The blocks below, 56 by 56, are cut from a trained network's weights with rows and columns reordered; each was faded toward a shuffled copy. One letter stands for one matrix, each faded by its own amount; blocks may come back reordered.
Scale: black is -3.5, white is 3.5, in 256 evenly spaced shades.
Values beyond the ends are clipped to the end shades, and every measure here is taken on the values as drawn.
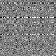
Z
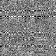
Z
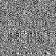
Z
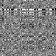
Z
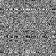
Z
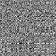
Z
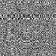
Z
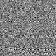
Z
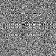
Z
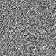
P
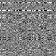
Z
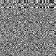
Z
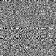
Z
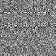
Z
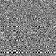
Z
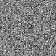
P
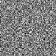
P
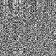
P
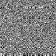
Z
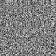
P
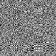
Z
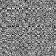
Z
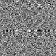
Z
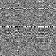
Z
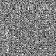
P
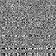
Z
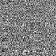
P
